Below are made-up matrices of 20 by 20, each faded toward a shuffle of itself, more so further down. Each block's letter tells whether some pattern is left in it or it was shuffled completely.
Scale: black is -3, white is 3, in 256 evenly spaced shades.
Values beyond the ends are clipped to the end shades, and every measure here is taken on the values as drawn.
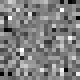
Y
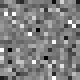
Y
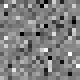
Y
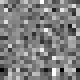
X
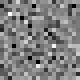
Y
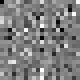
X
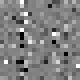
X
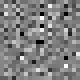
X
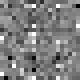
X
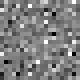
Y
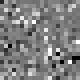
Y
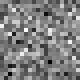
Y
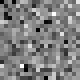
Y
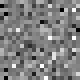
Y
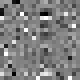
X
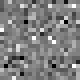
Y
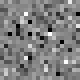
Y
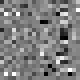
X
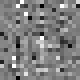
X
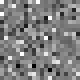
Y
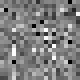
X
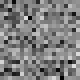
X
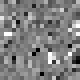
X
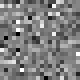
Y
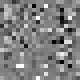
X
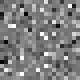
Y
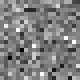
Y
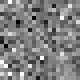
Y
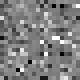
X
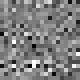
X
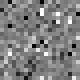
Y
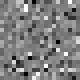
X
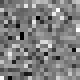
Y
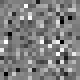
X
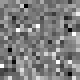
Y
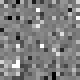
X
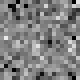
X
